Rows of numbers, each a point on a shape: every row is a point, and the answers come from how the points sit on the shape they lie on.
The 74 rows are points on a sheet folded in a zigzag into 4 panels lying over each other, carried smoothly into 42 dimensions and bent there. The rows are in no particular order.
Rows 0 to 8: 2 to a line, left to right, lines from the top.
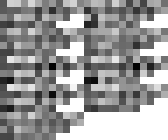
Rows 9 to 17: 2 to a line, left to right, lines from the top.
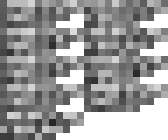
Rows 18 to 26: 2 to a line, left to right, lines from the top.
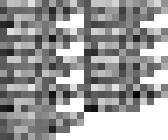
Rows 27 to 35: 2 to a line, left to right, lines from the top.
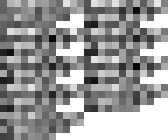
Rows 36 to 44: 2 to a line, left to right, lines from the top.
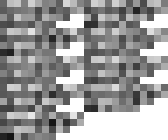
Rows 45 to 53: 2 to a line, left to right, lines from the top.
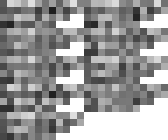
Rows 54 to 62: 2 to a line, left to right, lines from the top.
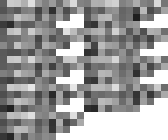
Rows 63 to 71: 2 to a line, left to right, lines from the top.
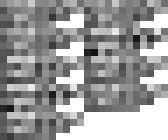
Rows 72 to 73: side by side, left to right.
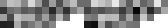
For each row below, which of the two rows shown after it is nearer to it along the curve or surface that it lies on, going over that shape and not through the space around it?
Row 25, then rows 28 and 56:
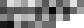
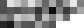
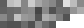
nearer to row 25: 28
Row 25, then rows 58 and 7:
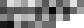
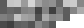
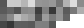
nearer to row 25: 7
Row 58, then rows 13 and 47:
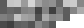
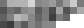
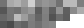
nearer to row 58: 47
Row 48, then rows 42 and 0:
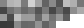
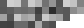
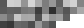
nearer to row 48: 42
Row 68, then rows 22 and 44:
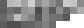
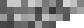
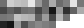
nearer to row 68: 22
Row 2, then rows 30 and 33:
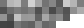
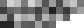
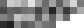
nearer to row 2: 30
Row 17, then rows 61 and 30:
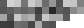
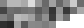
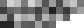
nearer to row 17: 30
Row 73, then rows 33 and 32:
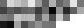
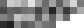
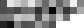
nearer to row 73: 32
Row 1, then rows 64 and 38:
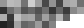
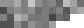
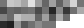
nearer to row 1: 64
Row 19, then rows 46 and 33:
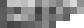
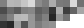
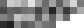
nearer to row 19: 33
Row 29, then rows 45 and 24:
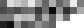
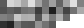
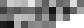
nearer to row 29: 24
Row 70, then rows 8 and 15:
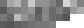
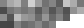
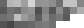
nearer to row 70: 8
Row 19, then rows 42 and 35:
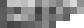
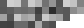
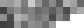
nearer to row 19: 42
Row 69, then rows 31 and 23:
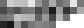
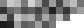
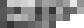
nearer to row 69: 23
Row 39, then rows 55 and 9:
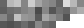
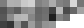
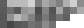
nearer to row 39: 9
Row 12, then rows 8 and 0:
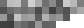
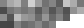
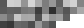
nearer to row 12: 8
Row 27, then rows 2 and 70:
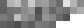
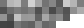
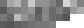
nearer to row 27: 70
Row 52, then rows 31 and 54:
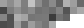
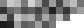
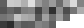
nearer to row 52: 31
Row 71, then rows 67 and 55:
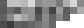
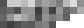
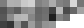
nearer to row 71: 67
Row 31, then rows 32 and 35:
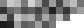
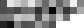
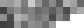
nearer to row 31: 35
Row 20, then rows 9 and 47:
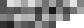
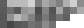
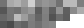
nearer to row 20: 9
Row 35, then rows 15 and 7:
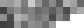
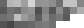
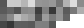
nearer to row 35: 15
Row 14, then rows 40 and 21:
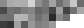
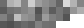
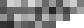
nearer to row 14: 21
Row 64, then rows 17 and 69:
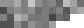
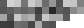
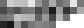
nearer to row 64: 17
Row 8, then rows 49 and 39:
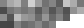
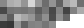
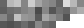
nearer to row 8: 39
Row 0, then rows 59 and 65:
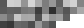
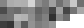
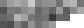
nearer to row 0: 65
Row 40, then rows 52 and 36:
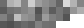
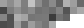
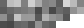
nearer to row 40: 36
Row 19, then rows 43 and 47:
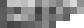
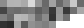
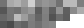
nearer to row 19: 47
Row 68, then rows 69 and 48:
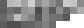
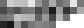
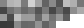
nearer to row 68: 48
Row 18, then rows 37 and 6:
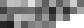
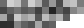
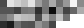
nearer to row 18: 6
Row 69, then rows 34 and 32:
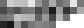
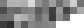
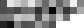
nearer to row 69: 32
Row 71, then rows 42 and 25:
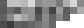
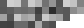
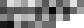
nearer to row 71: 25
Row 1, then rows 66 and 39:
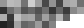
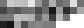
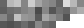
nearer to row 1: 39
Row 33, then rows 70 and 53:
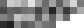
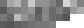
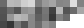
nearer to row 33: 53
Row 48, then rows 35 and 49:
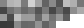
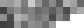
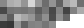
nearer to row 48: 35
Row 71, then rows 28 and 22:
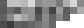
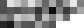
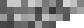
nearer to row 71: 28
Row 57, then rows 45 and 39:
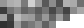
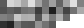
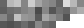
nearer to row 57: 39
